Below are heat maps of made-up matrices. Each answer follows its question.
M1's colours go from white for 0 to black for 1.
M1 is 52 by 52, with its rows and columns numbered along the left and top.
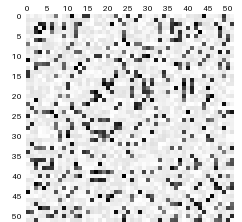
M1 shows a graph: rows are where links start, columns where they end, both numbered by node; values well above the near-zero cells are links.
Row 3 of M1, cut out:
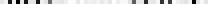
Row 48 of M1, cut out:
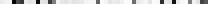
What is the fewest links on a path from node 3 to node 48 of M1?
1
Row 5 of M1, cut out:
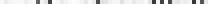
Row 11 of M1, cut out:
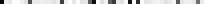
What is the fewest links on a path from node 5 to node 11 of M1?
5
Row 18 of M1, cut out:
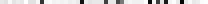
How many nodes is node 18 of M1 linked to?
9
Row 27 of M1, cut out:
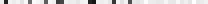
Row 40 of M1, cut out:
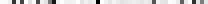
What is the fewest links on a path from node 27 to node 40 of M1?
3
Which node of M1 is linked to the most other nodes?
node 2
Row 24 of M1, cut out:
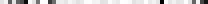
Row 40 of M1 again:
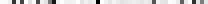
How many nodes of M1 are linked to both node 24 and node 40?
6
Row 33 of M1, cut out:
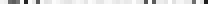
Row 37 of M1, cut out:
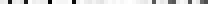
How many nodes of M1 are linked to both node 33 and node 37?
4
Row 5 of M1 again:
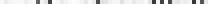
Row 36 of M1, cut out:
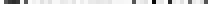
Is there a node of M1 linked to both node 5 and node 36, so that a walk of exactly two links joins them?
yes
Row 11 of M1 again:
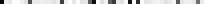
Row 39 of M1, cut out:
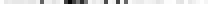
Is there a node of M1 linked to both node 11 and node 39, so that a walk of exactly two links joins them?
no
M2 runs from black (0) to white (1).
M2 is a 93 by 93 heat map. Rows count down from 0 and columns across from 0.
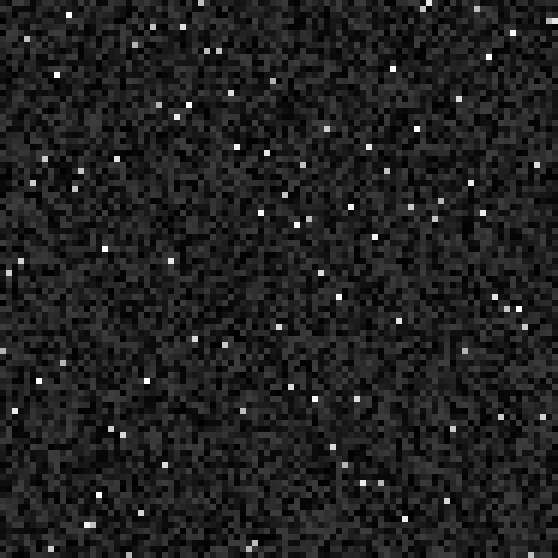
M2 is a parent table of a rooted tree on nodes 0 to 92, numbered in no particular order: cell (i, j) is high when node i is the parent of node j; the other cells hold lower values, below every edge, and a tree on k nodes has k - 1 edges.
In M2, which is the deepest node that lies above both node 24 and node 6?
63
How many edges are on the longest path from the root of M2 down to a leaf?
13
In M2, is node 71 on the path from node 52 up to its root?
no
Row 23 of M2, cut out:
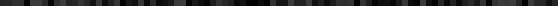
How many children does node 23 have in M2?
0
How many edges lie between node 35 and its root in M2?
0
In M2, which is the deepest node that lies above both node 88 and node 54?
92
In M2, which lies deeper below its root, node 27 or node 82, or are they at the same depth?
node 82
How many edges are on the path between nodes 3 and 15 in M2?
5
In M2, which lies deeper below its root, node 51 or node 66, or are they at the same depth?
the same depth
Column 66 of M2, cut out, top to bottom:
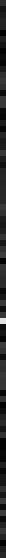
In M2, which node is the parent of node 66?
53
